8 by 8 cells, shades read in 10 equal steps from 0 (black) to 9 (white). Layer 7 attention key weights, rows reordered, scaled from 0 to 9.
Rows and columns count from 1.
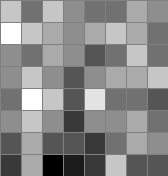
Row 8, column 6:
7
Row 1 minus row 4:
2 -3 2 2 -1 -2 0 -2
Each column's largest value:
9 9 7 5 8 7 7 7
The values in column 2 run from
4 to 9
